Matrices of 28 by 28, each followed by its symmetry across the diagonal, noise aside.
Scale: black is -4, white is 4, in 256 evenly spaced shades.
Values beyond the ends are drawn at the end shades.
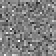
neither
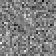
antisymmetric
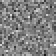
antisymmetric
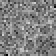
symmetric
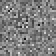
symmetric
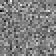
antisymmetric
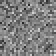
symmetric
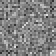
symmetric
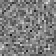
symmetric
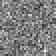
neither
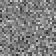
antisymmetric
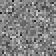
symmetric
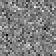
antisymmetric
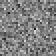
neither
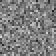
neither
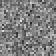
neither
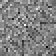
symmetric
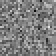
neither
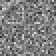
symmetric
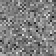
antisymmetric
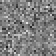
antisymmetric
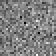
neither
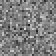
antisymmetric
